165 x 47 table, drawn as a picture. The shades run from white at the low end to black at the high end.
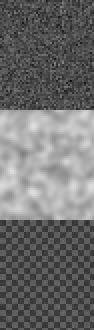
The table splits into 3 rows of 1 panel. Panel 1,1: high, fine-grained. Panel 2,1: low, blotchy. Panel 3,1: high, checkered.
